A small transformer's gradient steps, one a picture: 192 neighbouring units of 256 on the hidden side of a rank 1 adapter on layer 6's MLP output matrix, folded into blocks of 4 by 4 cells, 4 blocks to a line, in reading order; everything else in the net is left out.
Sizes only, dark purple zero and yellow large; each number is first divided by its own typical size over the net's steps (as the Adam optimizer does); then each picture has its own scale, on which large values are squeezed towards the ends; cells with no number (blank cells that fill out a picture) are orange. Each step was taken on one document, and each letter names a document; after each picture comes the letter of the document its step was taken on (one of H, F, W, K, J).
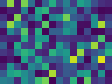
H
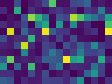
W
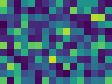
H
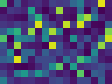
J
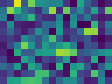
H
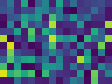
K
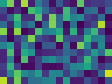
K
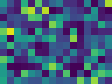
K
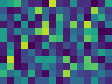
K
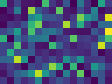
J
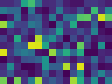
H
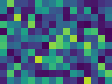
H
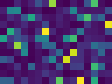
W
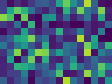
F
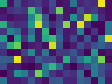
J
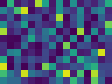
K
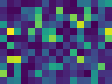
J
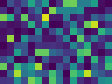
F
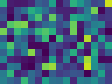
K
